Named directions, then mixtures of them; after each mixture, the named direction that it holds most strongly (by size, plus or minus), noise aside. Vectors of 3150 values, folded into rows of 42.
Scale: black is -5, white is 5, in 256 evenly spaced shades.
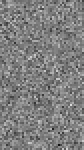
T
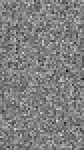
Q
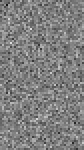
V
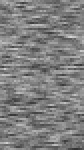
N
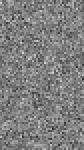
T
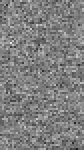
V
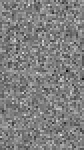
Q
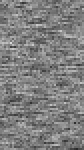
N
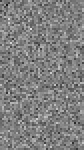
V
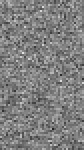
T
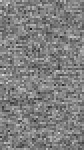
V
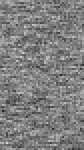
N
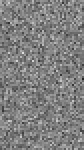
Q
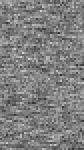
N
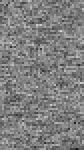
V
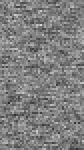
N
